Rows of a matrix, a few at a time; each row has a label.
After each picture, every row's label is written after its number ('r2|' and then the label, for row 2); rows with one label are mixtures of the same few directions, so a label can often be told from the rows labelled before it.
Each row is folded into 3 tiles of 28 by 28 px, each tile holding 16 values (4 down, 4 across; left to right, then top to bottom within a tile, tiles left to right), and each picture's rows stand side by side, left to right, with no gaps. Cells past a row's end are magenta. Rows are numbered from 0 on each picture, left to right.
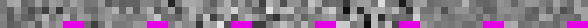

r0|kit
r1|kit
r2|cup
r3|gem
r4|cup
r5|cup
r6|kit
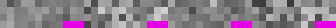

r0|kit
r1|gem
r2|cup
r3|cup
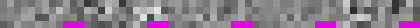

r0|kit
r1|cup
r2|gem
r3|gem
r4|gem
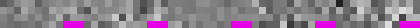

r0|cup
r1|gem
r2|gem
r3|cup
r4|cup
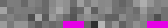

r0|gem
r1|gem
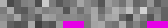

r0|cup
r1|kit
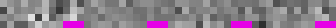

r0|gem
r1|cup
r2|cup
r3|kit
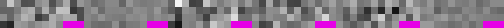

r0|kit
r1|cup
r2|kit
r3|kit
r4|kit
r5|gem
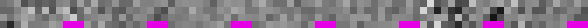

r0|kit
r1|gem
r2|cup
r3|cup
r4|gem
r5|gem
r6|gem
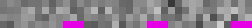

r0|kit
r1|cup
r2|cup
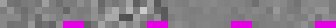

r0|cup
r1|kit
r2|kit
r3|cup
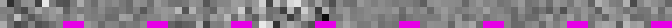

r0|cup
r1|kit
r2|cup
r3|kit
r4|kit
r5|cup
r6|kit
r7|cup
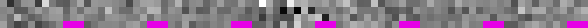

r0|cup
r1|cup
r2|gem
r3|kit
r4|cup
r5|kit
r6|gem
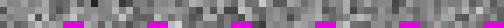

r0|gem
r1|kit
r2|kit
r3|kit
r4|gem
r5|kit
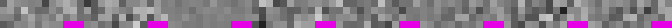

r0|cup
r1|cup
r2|cup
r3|kit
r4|cup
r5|kit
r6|kit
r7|kit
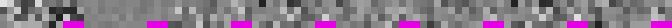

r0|cup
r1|gem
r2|cup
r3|kit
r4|cup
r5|kit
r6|kit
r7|kit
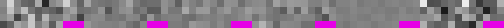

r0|cup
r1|cup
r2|gem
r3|kit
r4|kit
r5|cup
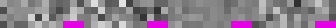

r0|gem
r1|cup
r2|gem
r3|cup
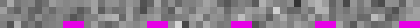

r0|gem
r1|gem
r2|gem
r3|cup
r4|kit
